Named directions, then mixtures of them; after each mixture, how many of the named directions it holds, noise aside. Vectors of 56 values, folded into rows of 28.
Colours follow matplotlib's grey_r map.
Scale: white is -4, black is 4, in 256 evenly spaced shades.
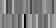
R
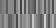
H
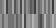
two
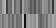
two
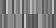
two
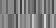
one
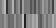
two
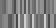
two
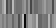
one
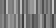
two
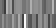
one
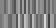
two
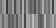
two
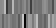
one
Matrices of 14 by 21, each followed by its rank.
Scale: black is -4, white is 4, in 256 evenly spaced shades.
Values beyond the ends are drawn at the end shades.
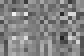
three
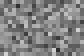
full rank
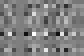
two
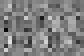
three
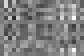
three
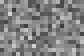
full rank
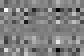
two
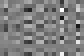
two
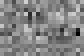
three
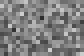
full rank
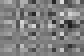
two
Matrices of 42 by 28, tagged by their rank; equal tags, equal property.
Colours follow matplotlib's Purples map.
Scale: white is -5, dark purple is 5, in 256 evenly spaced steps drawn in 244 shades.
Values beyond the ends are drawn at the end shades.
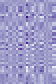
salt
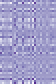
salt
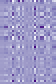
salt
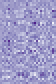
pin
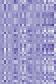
salt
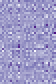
pin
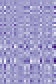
salt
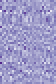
pin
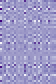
salt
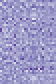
pin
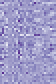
pin
